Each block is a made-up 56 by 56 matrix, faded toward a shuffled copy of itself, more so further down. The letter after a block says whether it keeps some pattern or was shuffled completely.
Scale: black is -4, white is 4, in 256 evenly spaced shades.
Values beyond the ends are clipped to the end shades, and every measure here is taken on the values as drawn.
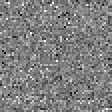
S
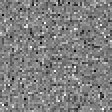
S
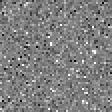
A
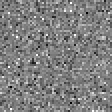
S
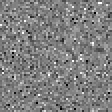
S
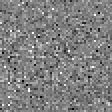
S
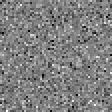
A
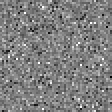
A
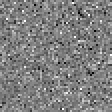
A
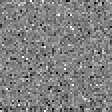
S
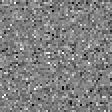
S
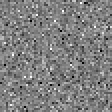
A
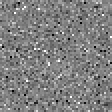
S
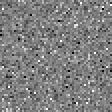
A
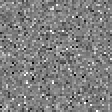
S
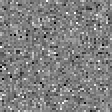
S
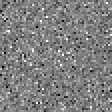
A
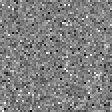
A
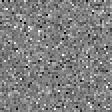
S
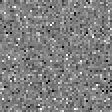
S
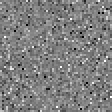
A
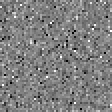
A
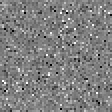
S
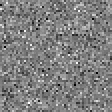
S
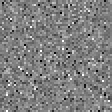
A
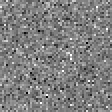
A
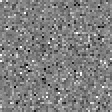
S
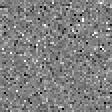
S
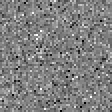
S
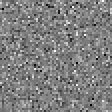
S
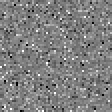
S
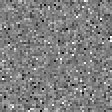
A
